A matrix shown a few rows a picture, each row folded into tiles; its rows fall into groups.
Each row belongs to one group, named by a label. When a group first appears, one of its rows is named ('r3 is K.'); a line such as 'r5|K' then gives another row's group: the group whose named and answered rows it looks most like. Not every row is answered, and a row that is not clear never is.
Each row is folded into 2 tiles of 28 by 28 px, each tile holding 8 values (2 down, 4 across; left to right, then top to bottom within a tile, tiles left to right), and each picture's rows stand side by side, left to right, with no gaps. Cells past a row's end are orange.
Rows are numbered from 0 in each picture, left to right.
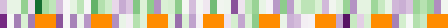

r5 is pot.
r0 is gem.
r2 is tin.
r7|tin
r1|gem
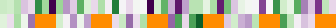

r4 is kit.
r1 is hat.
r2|kit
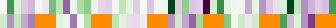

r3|kit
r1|pot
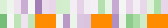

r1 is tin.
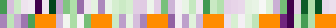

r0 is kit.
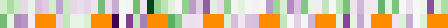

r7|kit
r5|hat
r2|gem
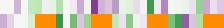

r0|tin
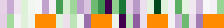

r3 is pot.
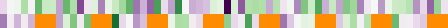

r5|tin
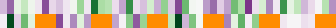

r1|gem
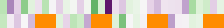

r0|hat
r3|tin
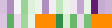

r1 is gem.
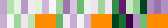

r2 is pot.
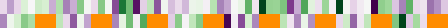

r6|kit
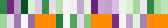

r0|hat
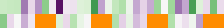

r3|hat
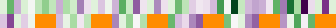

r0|tin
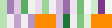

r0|hat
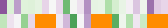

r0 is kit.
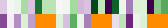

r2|kit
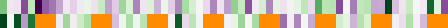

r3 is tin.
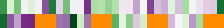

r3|kit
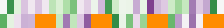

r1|pot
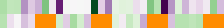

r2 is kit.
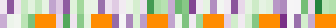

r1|tin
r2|gem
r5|gem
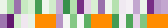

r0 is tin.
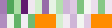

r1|hat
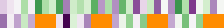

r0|gem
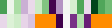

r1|gem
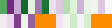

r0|hat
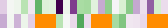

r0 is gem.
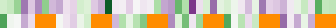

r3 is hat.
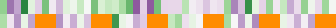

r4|hat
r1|gem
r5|hat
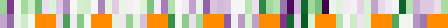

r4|gem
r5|tin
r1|tin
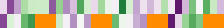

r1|hat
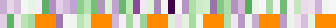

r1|tin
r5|kit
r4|hat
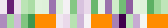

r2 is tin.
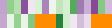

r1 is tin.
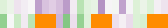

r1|tin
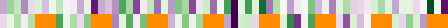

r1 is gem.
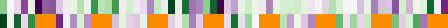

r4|tin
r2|kit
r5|pot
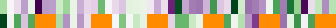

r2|tin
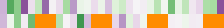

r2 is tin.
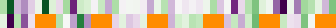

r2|kit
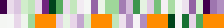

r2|hat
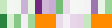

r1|kit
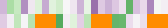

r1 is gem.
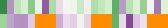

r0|pot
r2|pot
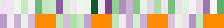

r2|hat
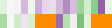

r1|tin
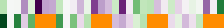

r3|kit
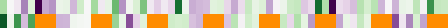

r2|pot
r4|tin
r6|tin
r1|tin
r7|gem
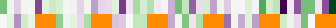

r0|kit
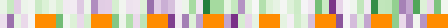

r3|gem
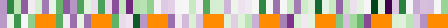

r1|hat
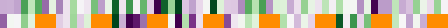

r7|hat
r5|hat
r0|tin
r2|pot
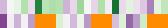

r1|hat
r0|gem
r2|kit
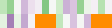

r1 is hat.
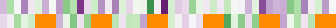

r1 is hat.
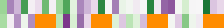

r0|hat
